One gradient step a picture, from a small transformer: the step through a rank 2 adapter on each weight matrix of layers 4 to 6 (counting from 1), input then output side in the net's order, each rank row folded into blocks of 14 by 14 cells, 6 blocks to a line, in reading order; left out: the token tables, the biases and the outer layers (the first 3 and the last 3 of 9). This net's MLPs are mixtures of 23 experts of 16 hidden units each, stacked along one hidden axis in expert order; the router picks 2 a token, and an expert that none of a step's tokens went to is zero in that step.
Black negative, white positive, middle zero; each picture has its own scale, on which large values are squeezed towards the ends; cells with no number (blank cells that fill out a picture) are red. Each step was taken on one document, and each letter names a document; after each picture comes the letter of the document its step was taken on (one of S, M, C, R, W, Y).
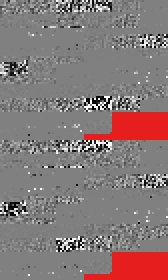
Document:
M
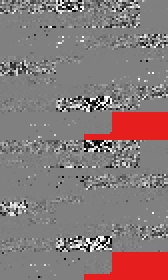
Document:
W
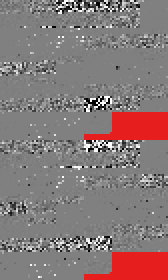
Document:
W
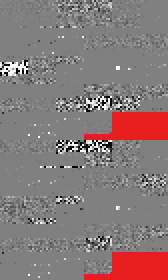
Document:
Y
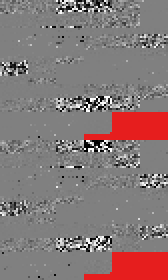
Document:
W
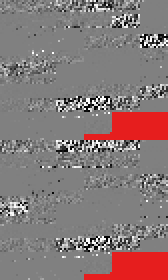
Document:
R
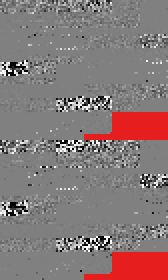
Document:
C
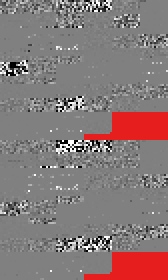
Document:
C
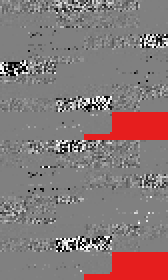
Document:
M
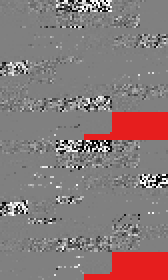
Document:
C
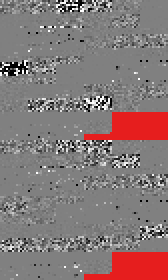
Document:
Y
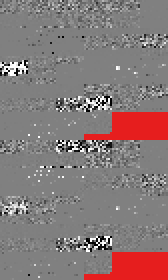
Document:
Y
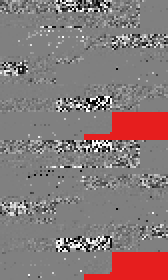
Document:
W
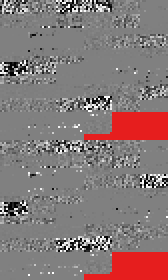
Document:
M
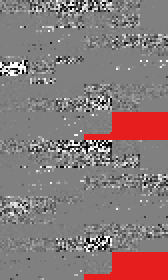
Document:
Y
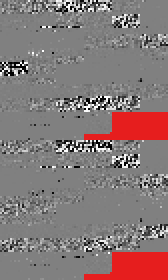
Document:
R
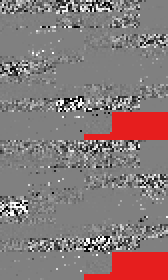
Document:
R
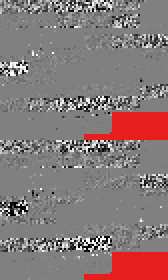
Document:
R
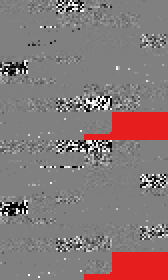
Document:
Y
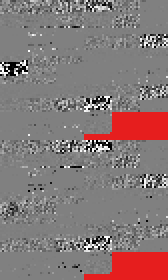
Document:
M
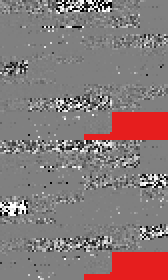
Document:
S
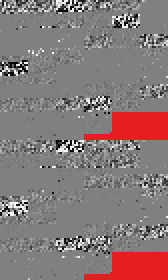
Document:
R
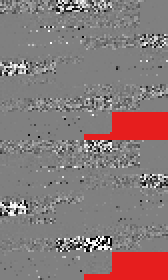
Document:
S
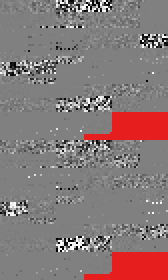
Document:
C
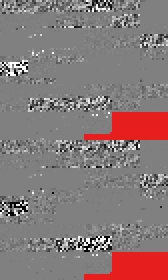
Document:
R
